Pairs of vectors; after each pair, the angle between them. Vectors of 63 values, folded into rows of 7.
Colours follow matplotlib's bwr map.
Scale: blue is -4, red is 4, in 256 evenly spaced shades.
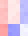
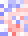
partly opposed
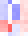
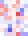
partly opposed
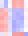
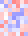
partly aligned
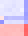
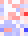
partly opposed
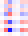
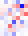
orthogonal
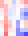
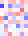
orthogonal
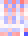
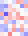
orthogonal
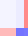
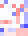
partly opposed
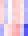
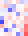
partly opposed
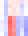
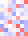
orthogonal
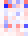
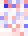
nearly parallel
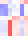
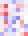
partly opposed
